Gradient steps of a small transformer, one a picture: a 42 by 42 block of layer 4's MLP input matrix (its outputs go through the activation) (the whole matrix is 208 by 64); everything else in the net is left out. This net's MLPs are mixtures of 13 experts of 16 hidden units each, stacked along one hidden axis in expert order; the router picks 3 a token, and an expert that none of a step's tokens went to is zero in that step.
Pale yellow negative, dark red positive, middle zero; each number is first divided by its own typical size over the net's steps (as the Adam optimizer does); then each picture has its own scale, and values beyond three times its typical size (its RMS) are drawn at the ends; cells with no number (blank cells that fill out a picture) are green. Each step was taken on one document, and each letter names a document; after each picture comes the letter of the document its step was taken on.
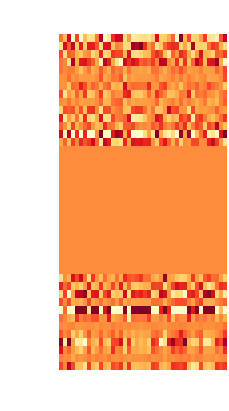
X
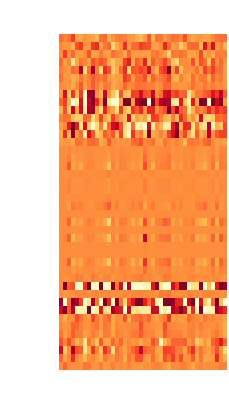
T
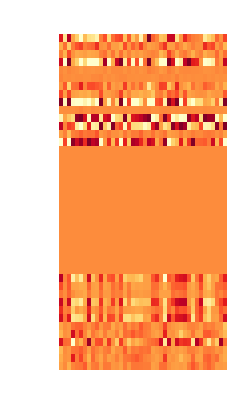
X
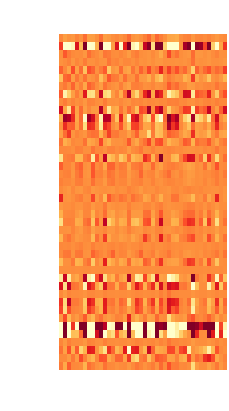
T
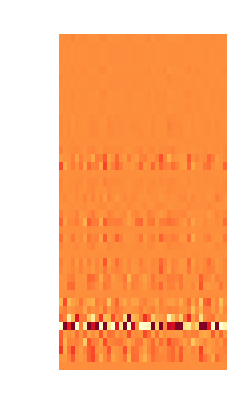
T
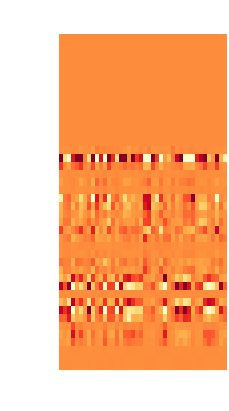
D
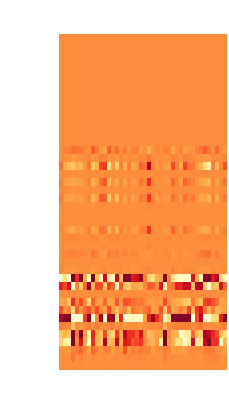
D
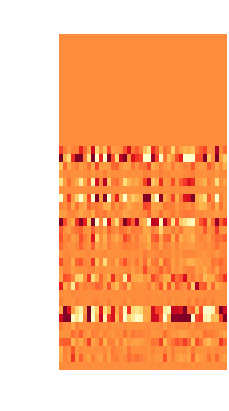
D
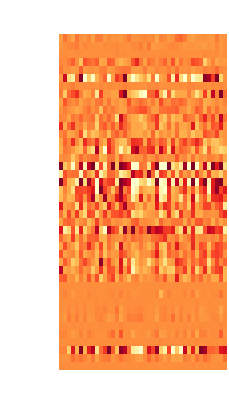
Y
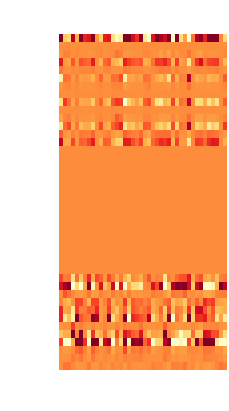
D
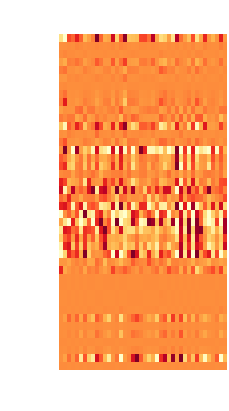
Y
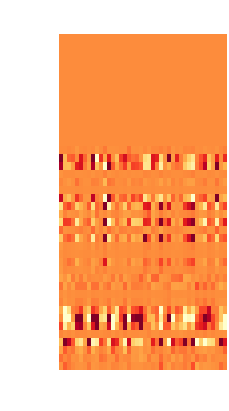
D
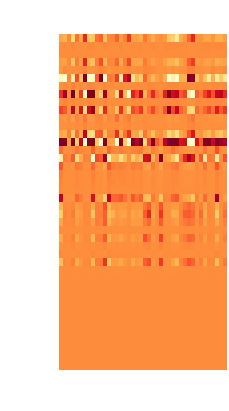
T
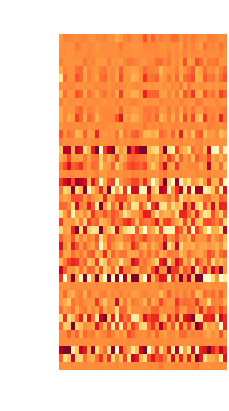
Y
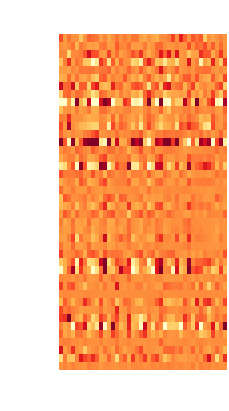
T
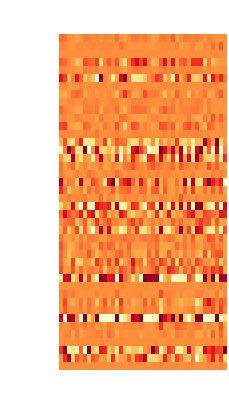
Y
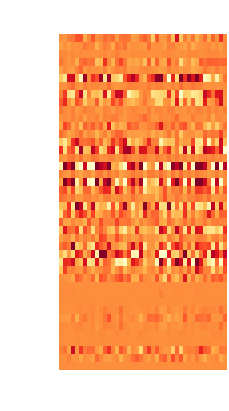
Y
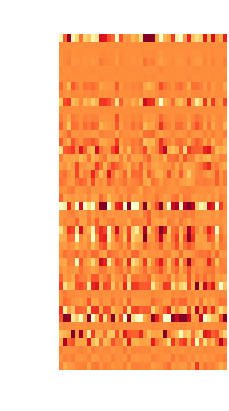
T
